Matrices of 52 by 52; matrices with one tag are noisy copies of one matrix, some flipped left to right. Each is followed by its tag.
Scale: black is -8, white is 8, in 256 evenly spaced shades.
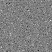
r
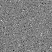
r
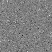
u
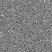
u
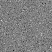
r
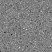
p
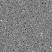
r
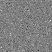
r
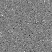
u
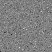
p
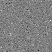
r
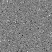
u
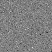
p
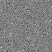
r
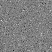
r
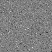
p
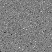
p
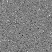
u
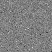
p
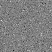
r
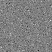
r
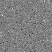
u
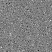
r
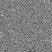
u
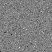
p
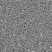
r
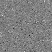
u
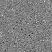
u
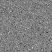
p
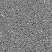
u
